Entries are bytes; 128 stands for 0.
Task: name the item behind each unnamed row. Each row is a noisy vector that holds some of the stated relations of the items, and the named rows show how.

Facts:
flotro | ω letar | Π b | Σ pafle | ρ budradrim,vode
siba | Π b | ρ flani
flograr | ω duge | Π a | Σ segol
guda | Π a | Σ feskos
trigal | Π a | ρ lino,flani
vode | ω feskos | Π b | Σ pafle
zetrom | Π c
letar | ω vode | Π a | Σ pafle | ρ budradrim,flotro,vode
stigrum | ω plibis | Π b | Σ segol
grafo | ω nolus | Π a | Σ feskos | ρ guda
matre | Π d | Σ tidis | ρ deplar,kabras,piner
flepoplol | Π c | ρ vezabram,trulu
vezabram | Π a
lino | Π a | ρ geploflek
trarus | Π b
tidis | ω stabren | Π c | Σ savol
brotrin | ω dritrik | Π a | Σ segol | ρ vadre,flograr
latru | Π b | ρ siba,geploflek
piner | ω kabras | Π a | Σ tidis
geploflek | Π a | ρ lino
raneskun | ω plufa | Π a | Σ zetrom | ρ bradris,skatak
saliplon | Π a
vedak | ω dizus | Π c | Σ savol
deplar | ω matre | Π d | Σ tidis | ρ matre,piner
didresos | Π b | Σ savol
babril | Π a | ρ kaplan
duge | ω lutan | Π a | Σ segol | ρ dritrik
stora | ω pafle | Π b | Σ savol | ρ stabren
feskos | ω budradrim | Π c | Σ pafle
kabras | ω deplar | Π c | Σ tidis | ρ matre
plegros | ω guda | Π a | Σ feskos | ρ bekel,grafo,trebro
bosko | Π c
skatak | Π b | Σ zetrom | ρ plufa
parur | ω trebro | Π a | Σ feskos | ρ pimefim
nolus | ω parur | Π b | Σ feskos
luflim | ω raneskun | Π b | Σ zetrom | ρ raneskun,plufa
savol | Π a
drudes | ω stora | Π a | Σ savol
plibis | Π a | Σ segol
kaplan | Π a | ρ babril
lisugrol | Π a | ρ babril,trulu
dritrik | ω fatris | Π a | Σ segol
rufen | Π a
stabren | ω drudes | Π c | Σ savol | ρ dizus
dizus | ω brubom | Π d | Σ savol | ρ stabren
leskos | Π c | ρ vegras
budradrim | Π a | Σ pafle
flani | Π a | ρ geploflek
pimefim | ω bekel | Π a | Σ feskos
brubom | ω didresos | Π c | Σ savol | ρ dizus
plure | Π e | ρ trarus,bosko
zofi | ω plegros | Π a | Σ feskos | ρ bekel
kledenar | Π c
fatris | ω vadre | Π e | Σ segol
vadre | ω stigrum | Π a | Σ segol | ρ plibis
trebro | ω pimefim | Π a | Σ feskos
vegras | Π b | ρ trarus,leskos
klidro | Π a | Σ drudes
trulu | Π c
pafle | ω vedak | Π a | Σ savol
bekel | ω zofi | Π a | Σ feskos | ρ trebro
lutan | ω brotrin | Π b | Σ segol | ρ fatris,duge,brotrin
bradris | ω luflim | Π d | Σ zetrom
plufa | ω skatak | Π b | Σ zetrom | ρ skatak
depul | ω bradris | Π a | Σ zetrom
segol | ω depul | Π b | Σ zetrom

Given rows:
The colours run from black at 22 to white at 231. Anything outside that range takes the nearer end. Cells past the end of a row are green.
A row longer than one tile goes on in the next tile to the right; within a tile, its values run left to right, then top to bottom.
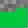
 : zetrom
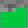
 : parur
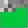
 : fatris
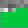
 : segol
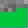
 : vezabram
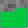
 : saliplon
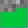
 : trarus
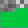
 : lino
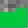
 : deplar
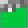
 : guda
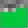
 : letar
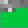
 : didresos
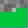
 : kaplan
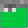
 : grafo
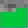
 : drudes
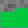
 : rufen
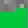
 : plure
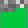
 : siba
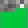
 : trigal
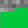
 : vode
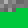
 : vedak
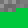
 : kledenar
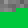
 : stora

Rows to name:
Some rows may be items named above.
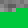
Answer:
drudes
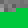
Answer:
trebro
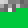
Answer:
guda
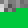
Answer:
dritrik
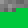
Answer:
zofi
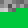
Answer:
lutan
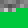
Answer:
letar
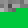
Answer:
brotrin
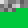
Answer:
vadre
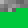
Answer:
plegros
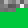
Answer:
latru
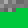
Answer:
vedak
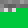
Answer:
grafo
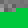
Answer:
trebro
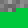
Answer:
flepoplol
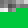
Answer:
flograr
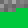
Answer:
bosko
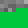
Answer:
vezabram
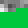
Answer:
duge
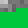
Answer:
dizus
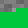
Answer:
lisugrol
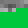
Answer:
depul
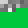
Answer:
guda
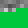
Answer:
letar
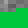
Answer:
matre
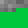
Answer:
zofi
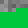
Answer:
bradris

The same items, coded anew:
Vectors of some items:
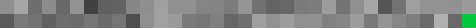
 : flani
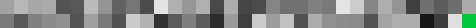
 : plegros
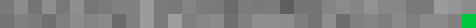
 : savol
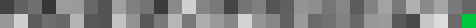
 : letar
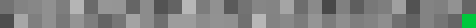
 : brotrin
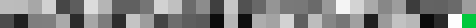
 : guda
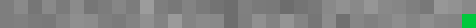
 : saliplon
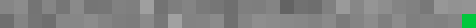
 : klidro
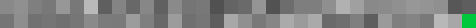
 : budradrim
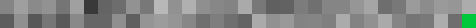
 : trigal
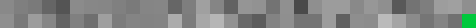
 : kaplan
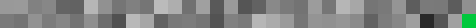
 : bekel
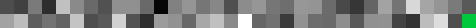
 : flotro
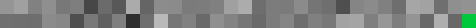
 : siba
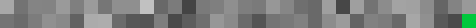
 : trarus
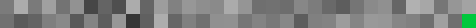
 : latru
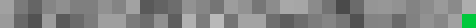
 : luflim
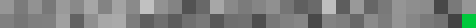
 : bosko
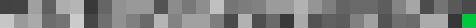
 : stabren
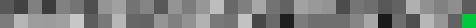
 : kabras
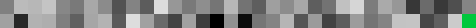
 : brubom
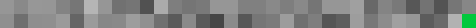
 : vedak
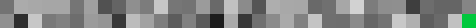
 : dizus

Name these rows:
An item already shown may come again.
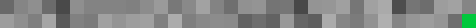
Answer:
lisugrol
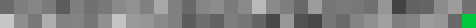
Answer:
flepoplol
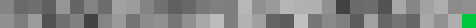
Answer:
bradris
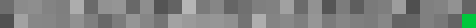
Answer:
brotrin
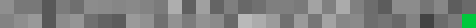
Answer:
trebro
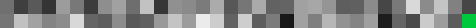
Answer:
piner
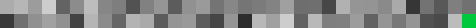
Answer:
vadre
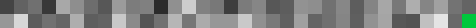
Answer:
letar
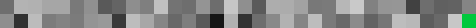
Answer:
dizus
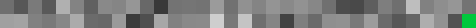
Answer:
nolus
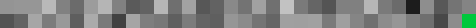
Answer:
fatris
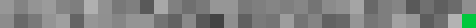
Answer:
vedak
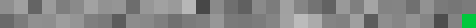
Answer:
dritrik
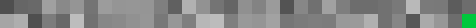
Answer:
parur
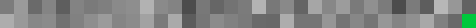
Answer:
vezabram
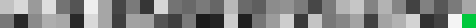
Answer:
didresos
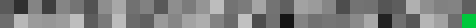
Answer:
kabras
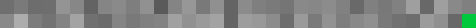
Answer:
drudes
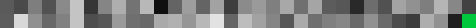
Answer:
flograr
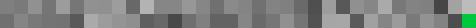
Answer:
plure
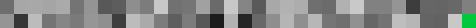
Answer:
dizus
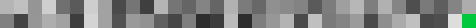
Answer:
stigrum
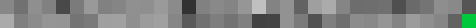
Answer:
trulu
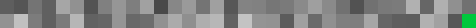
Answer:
depul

